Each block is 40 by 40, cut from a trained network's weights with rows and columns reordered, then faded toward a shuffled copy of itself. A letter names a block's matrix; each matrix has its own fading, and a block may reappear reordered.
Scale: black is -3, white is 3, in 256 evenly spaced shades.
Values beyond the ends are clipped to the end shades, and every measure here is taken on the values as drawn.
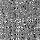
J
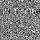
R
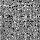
J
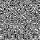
R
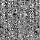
J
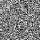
R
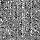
J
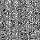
J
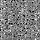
J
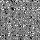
J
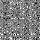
J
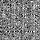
J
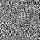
R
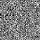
R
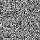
R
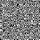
R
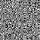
R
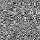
R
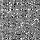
J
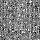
J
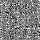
J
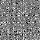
J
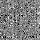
J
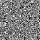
R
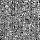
J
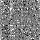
J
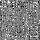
J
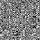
R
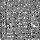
J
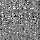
J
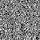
R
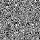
R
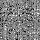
J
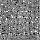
J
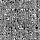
J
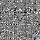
J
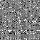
J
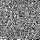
R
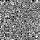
R
